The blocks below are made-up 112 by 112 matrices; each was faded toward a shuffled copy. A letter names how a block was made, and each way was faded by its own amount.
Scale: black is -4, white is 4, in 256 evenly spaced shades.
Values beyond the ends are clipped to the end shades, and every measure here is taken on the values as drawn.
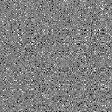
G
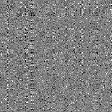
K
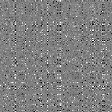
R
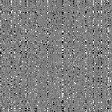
R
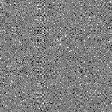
G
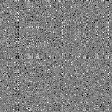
K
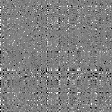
R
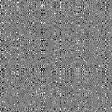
R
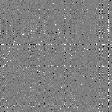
R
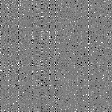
R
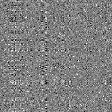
K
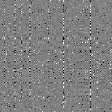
R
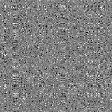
G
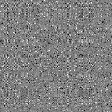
G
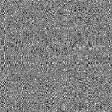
K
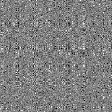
K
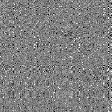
K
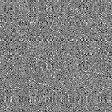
G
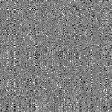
K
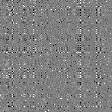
R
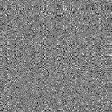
G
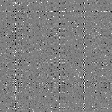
R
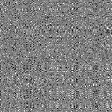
G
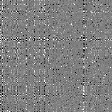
R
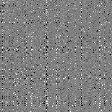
R
